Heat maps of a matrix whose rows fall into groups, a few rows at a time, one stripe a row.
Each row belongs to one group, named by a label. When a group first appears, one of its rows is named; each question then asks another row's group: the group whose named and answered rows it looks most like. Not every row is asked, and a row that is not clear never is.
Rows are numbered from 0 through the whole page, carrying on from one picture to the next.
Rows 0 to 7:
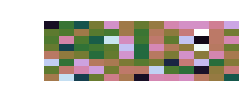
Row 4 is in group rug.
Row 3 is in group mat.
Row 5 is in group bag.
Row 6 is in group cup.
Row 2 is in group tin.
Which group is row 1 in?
mat
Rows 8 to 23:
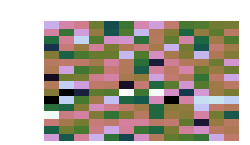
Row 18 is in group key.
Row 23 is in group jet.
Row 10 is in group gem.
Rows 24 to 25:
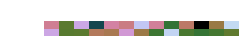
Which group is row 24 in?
tin
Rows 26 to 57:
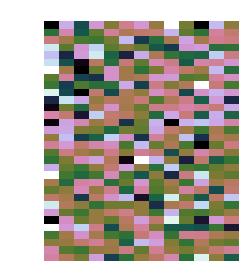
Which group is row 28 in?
rug
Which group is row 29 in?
bag
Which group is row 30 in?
jet
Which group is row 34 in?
mat
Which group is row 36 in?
gem
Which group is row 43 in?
key
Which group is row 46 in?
bag
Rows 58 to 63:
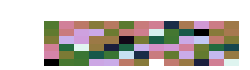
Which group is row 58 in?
key
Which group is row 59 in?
cup
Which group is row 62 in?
rug
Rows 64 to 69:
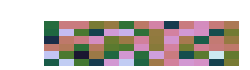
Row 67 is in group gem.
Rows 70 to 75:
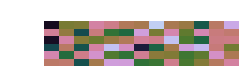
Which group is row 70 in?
cup
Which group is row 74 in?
jet
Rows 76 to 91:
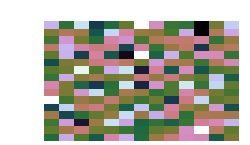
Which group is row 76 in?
tin
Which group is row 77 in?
tin
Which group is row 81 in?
cup
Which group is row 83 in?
gem
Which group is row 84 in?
rug
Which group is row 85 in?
bag
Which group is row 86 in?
bag
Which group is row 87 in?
gem
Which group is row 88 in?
mat
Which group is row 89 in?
key
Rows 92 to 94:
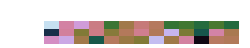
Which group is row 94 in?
tin
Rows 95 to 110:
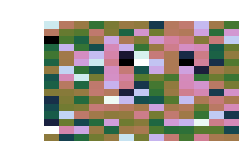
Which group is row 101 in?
tin
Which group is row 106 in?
cup
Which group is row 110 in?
mat
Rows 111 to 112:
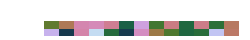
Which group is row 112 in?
jet
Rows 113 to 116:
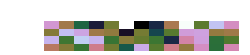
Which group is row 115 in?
bag
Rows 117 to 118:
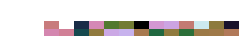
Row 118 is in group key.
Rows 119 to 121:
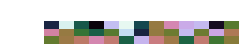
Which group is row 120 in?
rug
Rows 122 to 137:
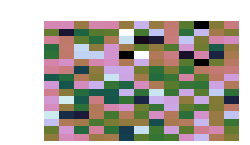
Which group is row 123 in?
mat
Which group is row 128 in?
key
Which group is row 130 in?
jet
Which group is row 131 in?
rug
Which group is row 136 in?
gem
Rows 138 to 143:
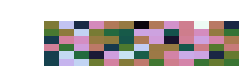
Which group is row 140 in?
key
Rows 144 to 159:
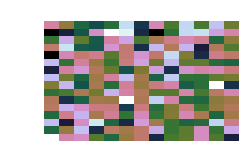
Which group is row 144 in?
rug
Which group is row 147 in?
tin
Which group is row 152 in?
gem
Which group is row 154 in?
mat
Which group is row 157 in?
jet
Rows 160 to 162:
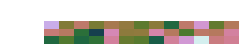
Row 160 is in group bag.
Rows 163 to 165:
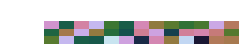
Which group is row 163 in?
jet
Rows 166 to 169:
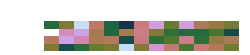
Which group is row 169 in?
mat
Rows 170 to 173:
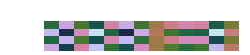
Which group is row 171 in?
jet
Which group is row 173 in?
jet
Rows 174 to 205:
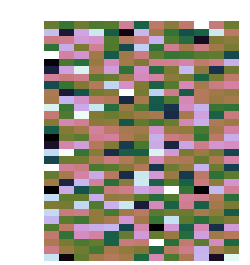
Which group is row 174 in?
mat
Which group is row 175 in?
jet
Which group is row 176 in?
cup
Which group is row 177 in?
gem
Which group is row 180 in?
gem
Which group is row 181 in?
tin
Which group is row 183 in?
mat
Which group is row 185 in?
bag
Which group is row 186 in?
bag
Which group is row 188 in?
cup
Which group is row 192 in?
cup
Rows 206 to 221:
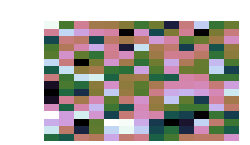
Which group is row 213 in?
bag
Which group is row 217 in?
jet
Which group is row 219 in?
key
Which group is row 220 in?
key
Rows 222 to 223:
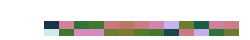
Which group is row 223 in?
bag
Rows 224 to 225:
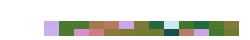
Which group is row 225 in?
bag
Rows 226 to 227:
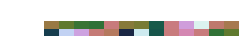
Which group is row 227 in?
gem
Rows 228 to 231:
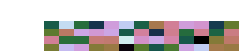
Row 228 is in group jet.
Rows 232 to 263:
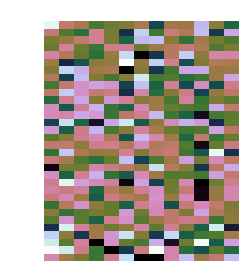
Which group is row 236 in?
rug
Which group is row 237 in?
mat
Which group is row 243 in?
jet
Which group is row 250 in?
rug
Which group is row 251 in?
cup
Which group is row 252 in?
jet
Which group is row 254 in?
tin
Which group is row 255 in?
tin
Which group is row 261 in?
bag
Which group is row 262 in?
tin
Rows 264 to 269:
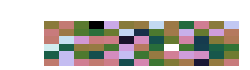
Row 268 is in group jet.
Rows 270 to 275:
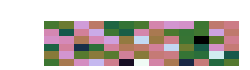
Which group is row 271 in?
jet
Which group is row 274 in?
gem
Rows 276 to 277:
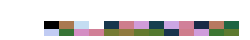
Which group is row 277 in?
bag
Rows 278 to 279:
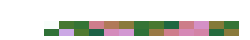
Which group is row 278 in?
bag
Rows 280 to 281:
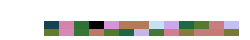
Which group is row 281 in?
gem
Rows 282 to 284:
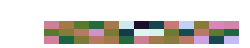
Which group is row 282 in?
rug
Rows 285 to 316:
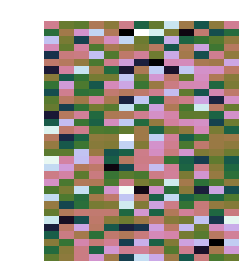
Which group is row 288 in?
bag
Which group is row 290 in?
rug
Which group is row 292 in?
mat
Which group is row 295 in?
gem
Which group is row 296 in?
mat
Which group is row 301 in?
mat
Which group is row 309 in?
mat
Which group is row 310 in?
gem
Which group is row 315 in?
tin
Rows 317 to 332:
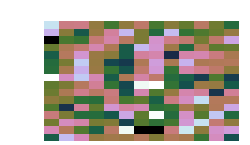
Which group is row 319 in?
cup
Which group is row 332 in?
gem
